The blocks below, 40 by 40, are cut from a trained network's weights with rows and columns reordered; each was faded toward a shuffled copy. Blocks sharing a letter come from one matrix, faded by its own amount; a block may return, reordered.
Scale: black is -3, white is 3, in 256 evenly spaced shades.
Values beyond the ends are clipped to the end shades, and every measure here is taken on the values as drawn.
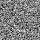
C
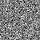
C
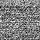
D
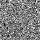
C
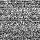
D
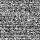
D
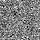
C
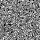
C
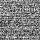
D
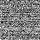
D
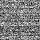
D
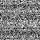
D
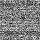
D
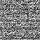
D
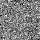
C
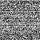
D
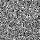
C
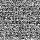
D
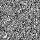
C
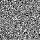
C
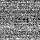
D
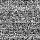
D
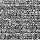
D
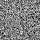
C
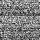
D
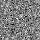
C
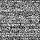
D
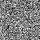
C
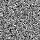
C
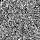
C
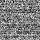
D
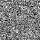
C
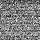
D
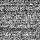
D
